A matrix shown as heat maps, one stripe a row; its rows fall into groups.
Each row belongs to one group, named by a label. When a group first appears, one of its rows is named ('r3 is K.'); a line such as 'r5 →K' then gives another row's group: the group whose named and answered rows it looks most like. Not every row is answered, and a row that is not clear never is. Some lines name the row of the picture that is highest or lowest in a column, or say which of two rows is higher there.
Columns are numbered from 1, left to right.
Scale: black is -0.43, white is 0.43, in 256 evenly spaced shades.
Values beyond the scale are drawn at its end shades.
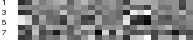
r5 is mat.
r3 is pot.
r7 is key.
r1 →pot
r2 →mat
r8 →pot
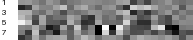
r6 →key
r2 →pot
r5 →mat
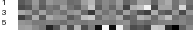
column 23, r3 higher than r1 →Yes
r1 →pot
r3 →mat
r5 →mat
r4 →pot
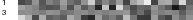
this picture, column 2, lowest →1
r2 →key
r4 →mat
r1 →pot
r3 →mat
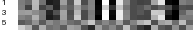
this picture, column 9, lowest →5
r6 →mat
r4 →key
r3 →key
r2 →key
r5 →pot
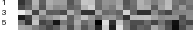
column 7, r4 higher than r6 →Yes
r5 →key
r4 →pot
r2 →pot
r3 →mat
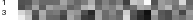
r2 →pot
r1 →pot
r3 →mat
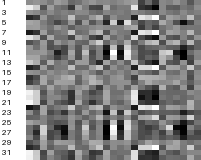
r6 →mat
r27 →key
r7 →pot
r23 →key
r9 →pot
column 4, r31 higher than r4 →Yes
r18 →mat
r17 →pot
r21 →mat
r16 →pot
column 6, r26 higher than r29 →No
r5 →key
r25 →key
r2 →mat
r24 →pot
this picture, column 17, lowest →20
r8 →mat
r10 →key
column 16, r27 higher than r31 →No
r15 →mat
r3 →mat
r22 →pot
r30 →pot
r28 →key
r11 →key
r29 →pot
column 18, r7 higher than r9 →Yes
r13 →mat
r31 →mat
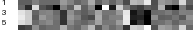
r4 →mat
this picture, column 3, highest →2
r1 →pot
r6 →pot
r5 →mat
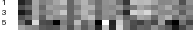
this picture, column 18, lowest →5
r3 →pot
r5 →key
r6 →key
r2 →pot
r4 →pot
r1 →pot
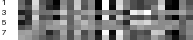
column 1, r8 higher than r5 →Yes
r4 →key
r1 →key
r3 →pot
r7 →key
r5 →pot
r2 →key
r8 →key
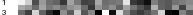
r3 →key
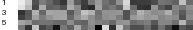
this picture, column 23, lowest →6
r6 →key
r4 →pot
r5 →mat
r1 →mat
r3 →pot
